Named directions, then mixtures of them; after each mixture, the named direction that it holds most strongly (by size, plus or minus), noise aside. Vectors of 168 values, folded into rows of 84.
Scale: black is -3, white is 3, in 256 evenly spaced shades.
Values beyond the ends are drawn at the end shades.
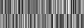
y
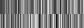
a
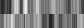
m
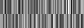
y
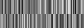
y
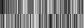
a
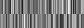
y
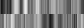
m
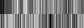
m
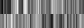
m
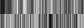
m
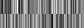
y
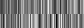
a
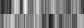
m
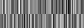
y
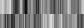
m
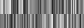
y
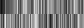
a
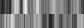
m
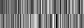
a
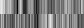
m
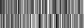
a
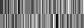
y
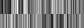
y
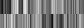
m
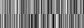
a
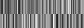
y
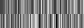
a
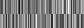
y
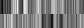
m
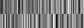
y
